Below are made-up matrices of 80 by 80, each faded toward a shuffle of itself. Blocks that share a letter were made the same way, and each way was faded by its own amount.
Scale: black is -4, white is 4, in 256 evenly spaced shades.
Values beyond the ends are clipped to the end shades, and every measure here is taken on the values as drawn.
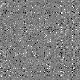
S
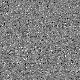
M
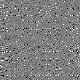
S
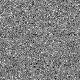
M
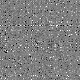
S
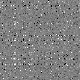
S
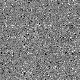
M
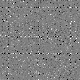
S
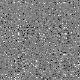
S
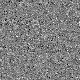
M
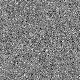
M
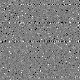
S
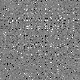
S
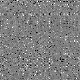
S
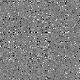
S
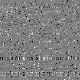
S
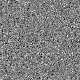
M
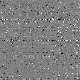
S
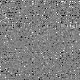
S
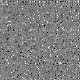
S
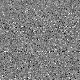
M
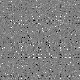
S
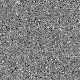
M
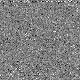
M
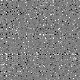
S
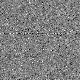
M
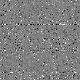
S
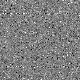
M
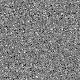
M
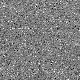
M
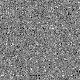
M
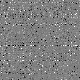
S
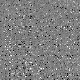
S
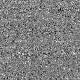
M
